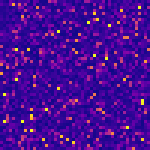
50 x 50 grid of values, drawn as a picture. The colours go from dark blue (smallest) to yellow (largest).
The halves do not mirror each other. No overall slope runs across the table. The texture is fine-grained noise. Most values sit low, with a long tail of high ones. On average the colour sits 10% of the way up the scale.
